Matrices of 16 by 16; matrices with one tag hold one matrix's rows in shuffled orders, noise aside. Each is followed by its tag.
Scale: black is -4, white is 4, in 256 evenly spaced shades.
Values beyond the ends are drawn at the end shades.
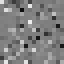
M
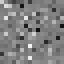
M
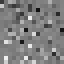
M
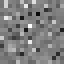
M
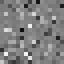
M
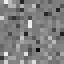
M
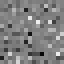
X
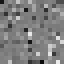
X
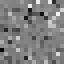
X
